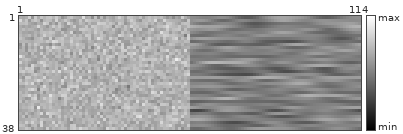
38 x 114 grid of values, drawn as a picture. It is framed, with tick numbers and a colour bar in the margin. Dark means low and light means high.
The table splits into one row of 2 panels. Panel 1,1: high, fine-grained. Panel 1,2: middling, streaked across.
